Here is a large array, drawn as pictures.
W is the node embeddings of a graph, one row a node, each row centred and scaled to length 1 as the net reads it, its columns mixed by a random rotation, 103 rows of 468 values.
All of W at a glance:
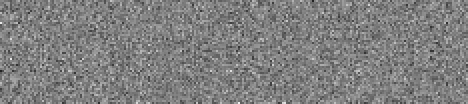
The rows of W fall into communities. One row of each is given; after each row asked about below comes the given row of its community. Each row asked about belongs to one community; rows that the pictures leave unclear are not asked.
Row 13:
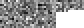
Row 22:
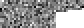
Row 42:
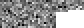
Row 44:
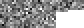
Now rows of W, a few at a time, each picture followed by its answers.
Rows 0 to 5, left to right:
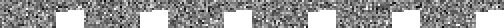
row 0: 42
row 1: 42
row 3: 13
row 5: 13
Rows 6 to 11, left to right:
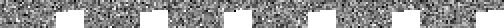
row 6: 44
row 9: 44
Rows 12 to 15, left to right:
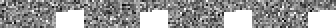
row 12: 44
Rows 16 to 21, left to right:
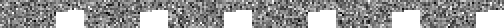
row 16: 22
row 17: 22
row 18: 22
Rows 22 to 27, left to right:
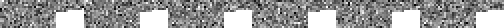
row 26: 13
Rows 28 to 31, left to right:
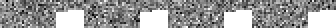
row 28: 13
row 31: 44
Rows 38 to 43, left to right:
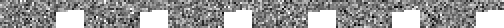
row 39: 22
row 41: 44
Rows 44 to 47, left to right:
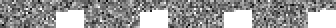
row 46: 22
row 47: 13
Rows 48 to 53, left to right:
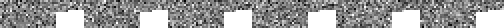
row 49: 22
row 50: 22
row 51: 22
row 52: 44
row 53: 44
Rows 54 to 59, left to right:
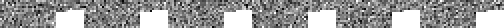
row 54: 22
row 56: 13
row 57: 44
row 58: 22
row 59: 22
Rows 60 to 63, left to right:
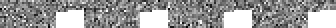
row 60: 22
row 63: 44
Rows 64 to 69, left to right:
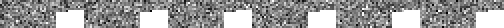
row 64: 44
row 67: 22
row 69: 13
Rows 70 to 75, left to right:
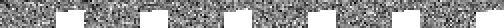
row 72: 42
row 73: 42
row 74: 44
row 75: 22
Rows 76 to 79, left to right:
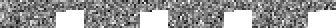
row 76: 22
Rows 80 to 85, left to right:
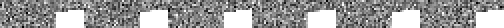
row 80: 13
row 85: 22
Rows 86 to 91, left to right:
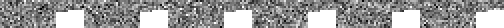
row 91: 42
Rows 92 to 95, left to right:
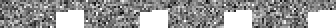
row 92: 44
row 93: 22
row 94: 44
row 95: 22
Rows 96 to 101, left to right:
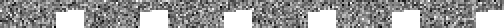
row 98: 44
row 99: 13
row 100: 13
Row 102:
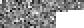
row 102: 44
